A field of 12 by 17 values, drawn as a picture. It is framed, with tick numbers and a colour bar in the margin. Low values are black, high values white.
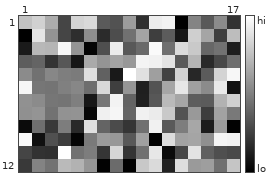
No single row or column stands out from its neighbours. The middle left is the calmest part. An odd patch, calmer than its surroundings, sits in the middle left.
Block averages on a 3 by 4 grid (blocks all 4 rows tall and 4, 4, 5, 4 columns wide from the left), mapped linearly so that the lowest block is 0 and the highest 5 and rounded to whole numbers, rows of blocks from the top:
3242 | 4354 | 0124
